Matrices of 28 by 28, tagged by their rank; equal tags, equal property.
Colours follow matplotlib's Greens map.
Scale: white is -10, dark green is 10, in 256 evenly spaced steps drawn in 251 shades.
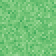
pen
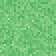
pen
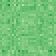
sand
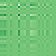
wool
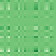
wool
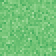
pen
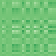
wool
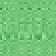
sand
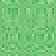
sand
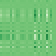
wool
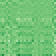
sand
